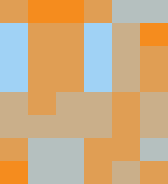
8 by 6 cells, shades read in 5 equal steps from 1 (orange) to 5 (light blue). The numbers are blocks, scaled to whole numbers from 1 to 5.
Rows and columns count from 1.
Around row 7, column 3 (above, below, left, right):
3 4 4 2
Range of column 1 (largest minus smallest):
4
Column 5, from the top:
4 3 3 3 2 2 2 3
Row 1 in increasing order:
1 1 2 2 4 4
